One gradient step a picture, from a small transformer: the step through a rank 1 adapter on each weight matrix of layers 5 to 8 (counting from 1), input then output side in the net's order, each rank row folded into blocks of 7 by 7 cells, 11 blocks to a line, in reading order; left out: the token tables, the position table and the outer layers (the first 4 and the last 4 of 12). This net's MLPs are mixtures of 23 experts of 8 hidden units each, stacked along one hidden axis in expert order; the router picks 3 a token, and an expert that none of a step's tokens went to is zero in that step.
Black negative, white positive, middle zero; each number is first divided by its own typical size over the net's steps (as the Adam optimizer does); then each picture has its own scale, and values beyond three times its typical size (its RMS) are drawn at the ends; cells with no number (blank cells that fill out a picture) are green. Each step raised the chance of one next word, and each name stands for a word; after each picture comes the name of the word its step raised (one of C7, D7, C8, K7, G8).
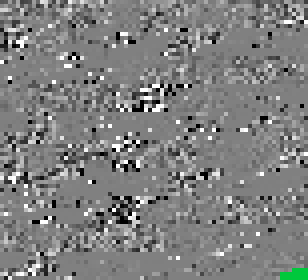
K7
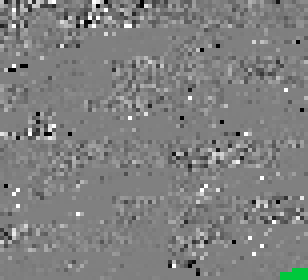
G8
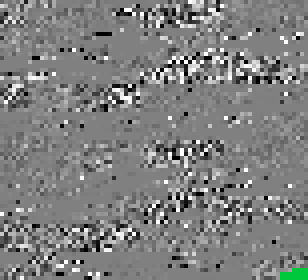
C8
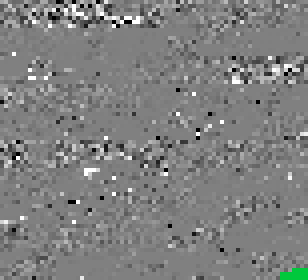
G8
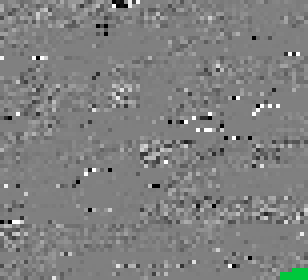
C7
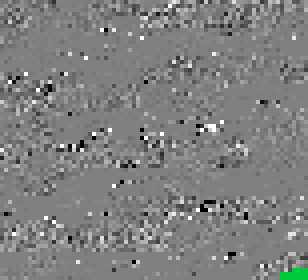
G8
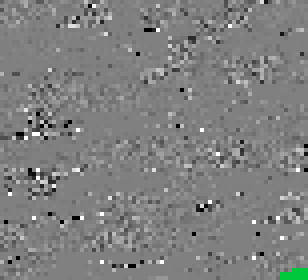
G8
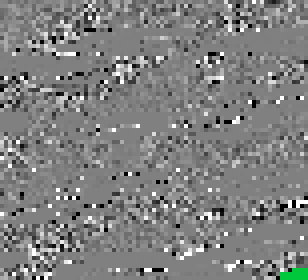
C8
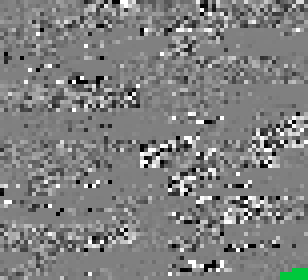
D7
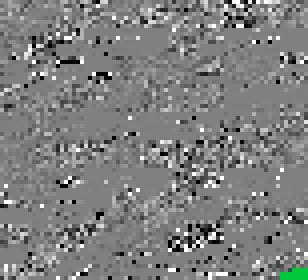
D7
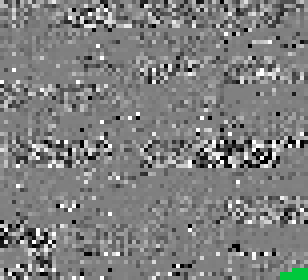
G8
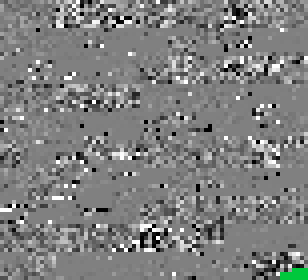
K7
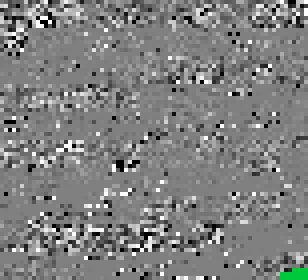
K7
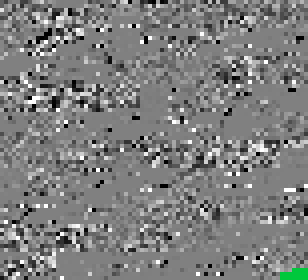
D7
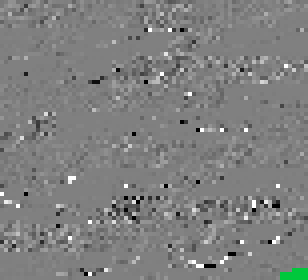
C7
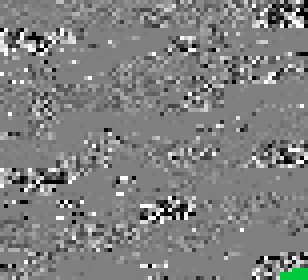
C8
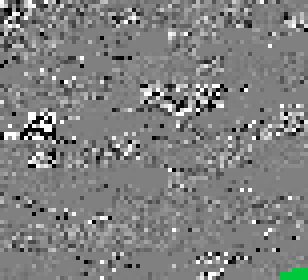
K7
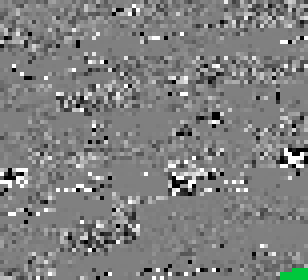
K7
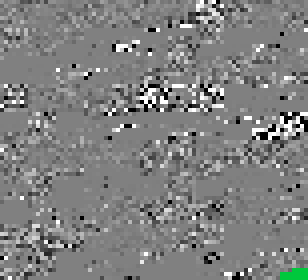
C8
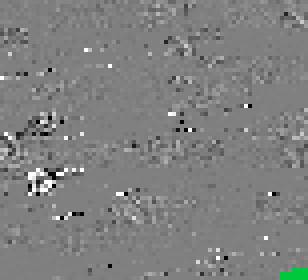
C7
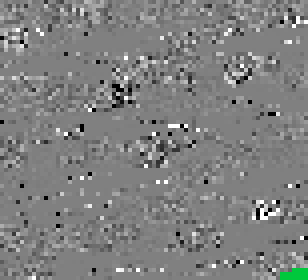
C7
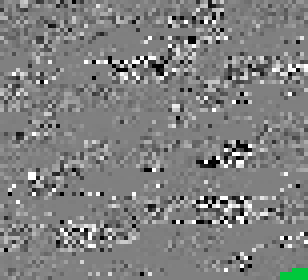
D7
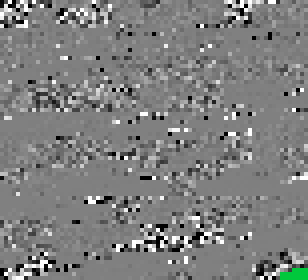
K7
